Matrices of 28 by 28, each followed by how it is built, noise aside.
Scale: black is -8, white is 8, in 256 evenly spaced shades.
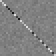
diagonal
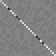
diagonal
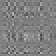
low rank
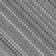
Toeplitz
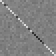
diagonal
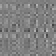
low rank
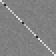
diagonal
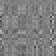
low rank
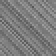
Toeplitz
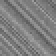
Toeplitz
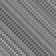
Toeplitz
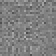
low rank
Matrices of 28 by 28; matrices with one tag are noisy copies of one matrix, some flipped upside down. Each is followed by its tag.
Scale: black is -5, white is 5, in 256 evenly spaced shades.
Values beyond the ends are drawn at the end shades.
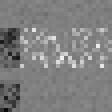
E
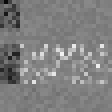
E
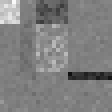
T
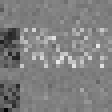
E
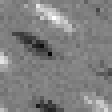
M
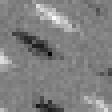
M
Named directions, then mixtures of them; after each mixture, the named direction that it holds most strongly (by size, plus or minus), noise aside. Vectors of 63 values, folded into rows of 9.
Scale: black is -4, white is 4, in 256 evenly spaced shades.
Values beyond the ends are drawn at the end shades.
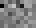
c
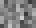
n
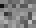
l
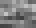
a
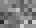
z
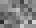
z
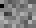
l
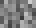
n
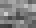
a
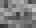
a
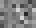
n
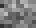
a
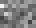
l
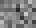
z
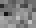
l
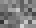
z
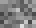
z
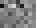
c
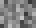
n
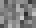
n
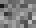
l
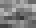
a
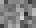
n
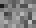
l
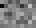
l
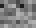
c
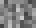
n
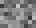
l
